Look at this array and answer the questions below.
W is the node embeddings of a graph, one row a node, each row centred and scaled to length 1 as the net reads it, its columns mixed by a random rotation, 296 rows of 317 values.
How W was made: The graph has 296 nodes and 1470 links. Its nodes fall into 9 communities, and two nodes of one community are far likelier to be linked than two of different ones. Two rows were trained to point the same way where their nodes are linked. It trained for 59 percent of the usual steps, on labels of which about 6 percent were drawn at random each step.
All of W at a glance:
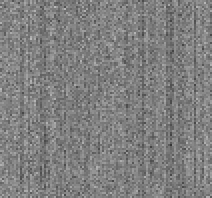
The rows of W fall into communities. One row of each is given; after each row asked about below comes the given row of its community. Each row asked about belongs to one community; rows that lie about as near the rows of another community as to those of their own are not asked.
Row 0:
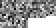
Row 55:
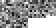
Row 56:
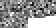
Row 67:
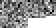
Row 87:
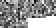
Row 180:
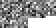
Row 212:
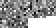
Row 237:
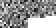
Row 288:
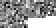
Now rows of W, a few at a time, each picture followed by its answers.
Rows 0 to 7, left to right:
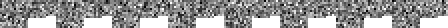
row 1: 67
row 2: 237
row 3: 0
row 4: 212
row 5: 212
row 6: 0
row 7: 87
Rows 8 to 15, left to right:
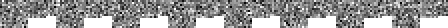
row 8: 55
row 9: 288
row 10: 288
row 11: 288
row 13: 237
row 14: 87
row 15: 237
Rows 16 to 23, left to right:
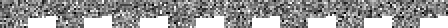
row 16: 87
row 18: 56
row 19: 237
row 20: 288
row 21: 180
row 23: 237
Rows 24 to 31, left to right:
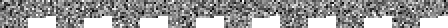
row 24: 87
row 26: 0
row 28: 67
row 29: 237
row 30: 55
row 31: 0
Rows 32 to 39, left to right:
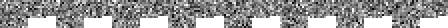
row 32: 237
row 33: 288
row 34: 288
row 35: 87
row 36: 87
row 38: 55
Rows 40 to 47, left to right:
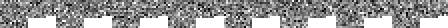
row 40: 212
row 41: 56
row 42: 0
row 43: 56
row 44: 212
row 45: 67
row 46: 67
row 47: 87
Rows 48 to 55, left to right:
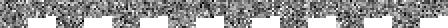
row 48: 288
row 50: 0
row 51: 288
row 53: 56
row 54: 0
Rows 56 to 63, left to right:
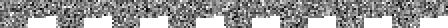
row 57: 237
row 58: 237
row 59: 237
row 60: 0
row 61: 180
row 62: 87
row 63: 288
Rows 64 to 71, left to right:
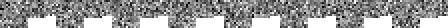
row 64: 180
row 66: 67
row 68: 288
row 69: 288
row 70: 180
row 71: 67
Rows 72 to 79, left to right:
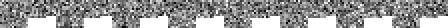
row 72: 288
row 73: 87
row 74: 0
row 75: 288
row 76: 56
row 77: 67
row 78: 55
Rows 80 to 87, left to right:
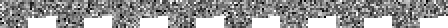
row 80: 56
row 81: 0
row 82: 67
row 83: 180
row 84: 212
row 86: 55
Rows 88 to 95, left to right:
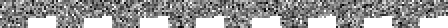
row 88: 0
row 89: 55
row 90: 56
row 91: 0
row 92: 0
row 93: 212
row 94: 87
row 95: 56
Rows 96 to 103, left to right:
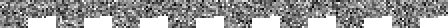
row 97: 180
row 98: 55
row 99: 87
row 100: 55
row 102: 87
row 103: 56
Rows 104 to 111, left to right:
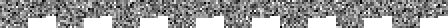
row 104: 55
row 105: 180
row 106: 67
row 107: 212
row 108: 288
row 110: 56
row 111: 237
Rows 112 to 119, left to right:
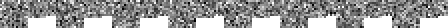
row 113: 87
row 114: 288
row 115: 55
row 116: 212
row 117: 55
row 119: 87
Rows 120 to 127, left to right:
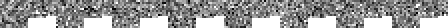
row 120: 55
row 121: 237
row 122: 180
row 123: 87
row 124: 212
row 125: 237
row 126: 56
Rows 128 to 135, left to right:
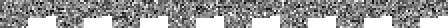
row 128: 0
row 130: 0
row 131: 237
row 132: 67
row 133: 56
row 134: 55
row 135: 56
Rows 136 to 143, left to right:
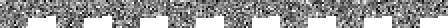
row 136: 288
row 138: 180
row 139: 55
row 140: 212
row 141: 288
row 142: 288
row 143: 67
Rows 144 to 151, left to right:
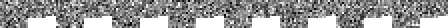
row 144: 87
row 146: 212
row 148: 288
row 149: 0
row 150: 237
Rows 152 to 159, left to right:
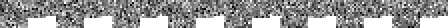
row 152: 180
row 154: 55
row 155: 180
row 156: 288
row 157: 237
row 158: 180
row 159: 237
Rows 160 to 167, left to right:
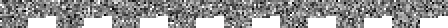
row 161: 288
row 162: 180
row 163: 0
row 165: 56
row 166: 55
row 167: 55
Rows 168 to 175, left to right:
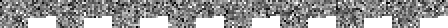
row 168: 55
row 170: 56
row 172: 288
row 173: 87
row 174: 87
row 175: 67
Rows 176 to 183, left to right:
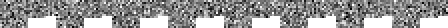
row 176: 212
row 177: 180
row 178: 212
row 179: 288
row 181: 237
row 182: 0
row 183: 55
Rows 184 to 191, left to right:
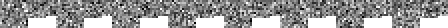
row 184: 55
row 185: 55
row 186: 237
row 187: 87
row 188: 55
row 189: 55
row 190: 87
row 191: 67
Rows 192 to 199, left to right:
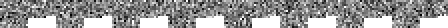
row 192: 0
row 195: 212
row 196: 212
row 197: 288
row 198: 55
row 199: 180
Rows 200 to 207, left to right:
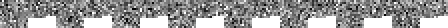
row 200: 55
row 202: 0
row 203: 180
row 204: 56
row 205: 56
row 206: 288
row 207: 87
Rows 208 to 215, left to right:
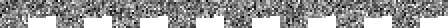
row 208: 288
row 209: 55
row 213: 67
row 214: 67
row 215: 212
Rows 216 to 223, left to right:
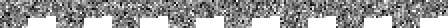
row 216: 237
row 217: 0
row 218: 237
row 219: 288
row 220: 67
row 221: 56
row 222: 237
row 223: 67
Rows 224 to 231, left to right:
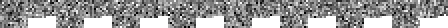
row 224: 67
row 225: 55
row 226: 288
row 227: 212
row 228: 0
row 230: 87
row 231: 288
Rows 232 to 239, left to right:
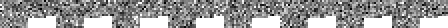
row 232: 56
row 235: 288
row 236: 56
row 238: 288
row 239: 56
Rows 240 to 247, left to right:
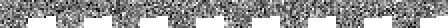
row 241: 56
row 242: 56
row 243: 212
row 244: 180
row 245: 288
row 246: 212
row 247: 180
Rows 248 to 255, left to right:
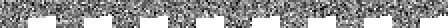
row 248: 56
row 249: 180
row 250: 212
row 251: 55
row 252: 288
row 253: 56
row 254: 180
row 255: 55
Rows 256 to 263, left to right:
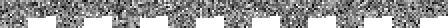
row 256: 56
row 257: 67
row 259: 56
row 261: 237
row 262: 288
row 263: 55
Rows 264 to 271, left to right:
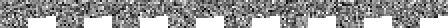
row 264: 87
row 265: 87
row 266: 180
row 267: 55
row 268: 237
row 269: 288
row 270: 87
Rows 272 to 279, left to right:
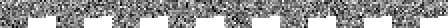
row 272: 212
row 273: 87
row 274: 237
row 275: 67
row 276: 0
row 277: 55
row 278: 180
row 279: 212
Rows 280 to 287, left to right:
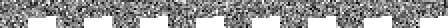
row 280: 67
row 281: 55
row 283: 87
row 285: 237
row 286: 212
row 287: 212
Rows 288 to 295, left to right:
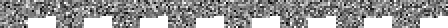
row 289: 56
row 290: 0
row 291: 87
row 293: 212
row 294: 237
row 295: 55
